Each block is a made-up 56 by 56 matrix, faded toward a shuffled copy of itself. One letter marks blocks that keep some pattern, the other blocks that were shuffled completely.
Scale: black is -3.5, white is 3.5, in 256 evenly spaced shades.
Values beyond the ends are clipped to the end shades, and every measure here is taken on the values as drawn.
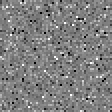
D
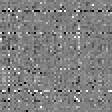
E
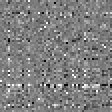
E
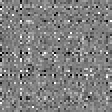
E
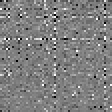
E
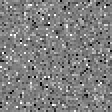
D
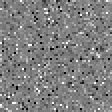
D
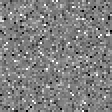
D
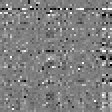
E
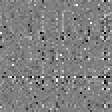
E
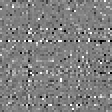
E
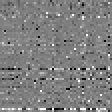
E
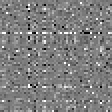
E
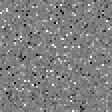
D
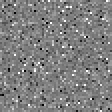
D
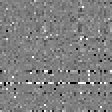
E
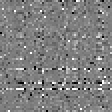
E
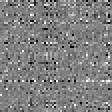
E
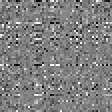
E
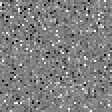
D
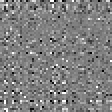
E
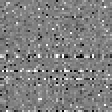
E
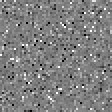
D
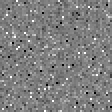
D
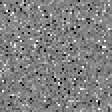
D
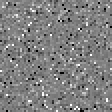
D
